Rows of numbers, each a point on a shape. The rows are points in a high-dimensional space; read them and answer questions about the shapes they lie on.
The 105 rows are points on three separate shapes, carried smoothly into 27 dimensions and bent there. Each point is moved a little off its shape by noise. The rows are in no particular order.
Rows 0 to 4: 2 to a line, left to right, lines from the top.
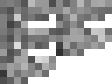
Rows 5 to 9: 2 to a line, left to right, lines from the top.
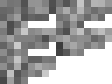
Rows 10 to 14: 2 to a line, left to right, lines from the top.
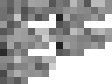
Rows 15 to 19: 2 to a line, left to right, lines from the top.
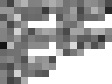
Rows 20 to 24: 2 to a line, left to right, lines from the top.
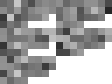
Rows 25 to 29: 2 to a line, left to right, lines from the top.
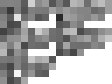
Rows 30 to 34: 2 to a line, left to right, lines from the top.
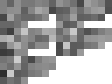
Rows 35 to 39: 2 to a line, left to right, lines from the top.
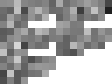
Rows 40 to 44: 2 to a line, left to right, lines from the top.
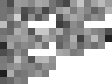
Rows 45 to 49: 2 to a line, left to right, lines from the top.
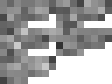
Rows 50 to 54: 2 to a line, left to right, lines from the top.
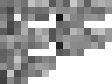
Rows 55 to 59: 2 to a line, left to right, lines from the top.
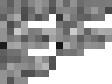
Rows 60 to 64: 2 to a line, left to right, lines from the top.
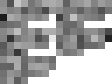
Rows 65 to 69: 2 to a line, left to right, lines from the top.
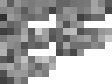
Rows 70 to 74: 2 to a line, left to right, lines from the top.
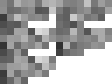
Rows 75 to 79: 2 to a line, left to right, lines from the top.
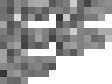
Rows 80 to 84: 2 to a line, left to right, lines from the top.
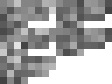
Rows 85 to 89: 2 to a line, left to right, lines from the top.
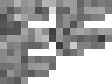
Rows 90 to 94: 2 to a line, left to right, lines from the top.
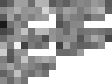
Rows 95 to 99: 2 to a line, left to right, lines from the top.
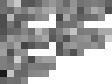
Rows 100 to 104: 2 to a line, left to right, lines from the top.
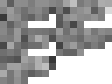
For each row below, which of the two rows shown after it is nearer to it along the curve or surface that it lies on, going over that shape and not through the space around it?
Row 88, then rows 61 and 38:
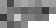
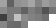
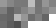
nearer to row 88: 61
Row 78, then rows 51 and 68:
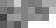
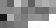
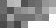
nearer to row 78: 68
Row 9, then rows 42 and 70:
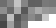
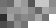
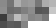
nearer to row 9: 42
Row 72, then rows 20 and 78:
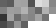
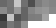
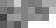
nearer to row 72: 20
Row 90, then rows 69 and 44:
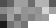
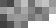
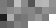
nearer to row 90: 44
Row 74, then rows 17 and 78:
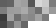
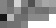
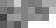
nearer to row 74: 17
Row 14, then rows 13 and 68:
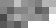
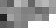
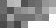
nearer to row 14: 68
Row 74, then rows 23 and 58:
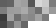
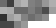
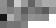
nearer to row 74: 58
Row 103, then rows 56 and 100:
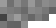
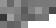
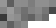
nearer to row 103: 56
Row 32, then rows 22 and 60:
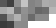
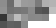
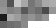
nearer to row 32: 60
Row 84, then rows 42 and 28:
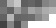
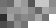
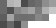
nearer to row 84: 28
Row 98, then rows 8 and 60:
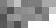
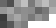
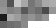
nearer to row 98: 60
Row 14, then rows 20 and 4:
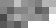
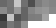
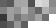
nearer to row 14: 20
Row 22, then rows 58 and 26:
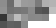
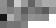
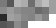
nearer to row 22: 58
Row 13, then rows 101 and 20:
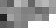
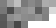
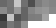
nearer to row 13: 20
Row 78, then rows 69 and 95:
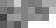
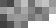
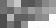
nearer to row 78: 95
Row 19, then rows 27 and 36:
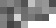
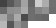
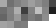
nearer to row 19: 36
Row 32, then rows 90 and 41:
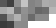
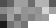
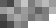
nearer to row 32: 41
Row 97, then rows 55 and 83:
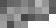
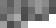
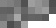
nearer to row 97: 55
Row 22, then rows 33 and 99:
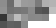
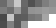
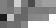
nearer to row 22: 99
